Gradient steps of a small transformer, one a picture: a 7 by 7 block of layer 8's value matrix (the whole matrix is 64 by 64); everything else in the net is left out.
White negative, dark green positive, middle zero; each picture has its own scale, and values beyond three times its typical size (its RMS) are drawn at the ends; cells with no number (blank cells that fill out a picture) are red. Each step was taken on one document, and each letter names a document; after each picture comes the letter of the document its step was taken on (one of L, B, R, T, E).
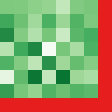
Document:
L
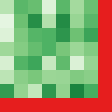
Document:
L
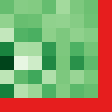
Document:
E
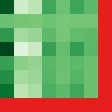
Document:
E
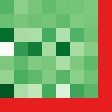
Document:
L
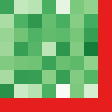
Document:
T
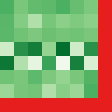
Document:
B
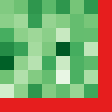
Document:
B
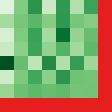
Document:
L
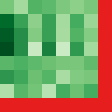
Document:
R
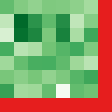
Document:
T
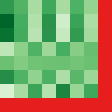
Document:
R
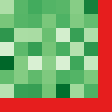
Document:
B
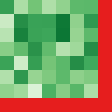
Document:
T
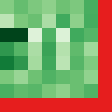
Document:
R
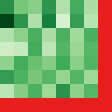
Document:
R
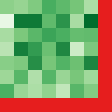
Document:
T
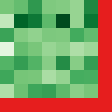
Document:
T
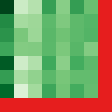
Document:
E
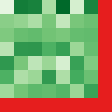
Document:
B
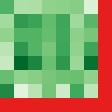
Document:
T
